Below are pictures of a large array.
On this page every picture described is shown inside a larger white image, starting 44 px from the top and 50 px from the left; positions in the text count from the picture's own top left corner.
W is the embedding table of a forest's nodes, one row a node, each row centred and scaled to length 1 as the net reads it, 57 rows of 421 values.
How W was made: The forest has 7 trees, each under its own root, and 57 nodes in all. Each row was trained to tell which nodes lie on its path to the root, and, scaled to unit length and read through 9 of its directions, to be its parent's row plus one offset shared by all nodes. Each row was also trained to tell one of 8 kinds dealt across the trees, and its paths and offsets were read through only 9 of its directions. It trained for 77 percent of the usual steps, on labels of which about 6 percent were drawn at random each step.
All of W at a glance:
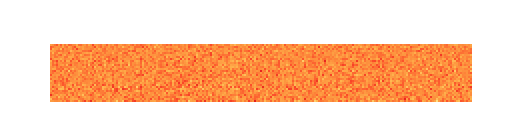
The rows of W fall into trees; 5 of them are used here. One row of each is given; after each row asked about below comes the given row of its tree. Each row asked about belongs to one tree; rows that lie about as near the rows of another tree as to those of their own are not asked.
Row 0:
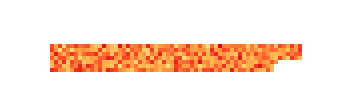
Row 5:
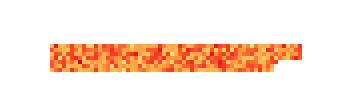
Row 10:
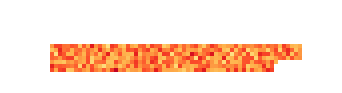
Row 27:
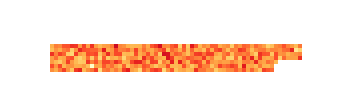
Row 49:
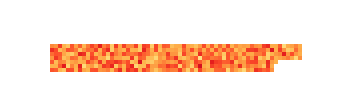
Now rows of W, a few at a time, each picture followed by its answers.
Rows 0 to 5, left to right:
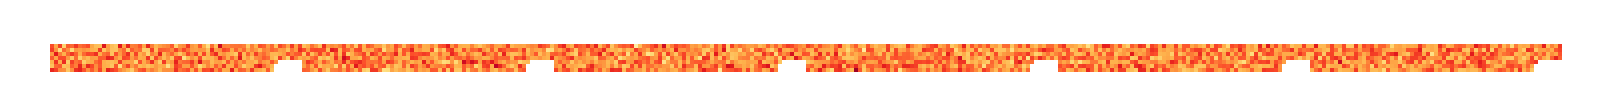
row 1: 49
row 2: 0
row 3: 10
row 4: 10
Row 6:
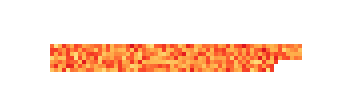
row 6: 27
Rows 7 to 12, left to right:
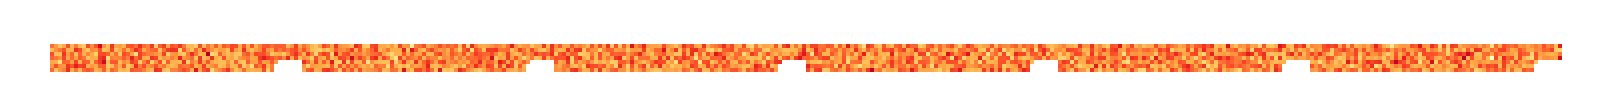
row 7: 10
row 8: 5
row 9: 0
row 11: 5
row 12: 27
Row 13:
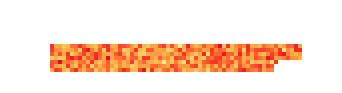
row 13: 5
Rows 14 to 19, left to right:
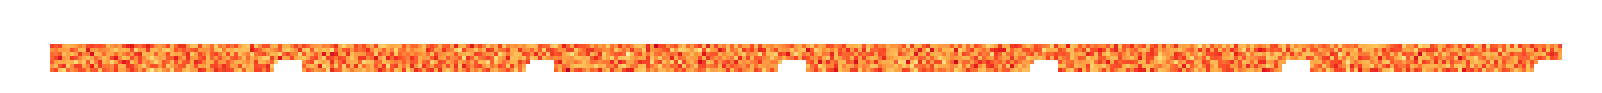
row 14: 0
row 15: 5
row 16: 49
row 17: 49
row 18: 49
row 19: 10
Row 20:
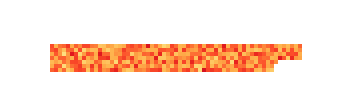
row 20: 10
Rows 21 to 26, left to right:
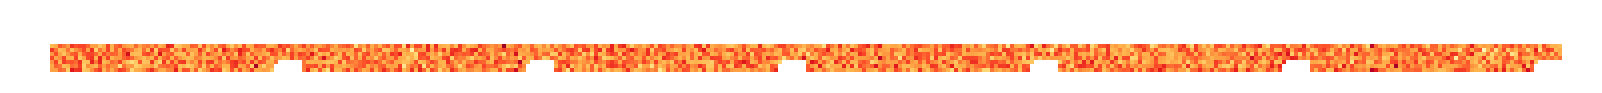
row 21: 49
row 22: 27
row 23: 49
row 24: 5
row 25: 10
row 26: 10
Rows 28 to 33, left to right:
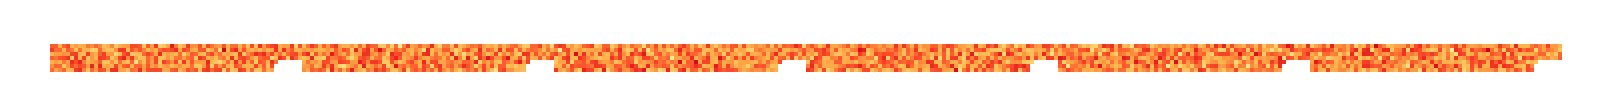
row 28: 10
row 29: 49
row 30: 0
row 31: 0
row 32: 10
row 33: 49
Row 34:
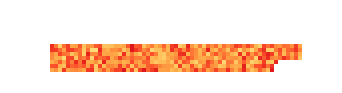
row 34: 10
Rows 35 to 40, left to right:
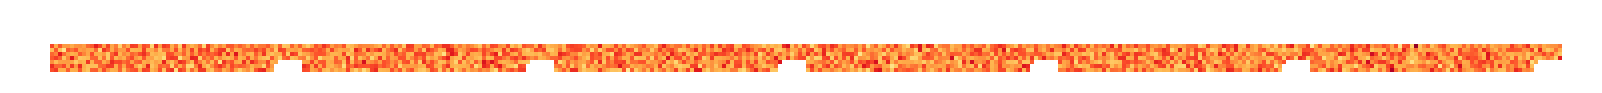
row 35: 27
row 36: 27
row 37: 27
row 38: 27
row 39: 0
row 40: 49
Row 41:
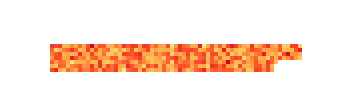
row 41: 0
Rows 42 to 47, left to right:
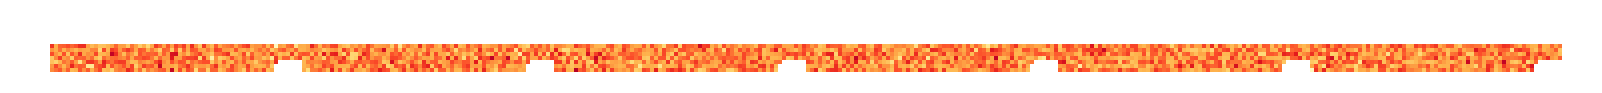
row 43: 49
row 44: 5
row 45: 5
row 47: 27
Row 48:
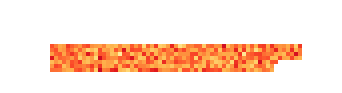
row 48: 10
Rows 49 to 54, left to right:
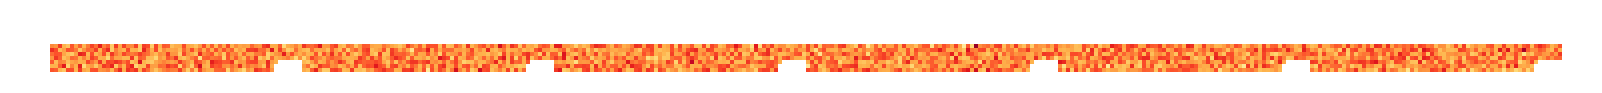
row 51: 10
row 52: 0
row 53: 5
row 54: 49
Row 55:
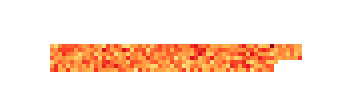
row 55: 27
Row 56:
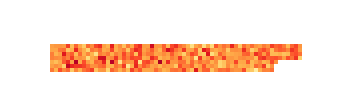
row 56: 10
